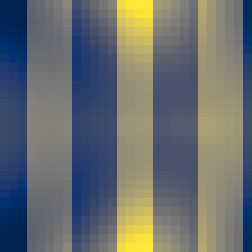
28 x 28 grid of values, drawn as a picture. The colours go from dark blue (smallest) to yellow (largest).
Upright stripes repeat 3 times across the table. The top and bottom halves mirror each other. No lone cell stands out from its neighbours. On average the colour sits 40% of the way up the scale.
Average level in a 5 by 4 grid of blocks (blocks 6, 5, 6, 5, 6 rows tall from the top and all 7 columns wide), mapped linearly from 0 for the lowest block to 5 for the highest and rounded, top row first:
0 2 5 3
1 0 2 3
2 1 2 4
1 0 2 3
0 2 5 3
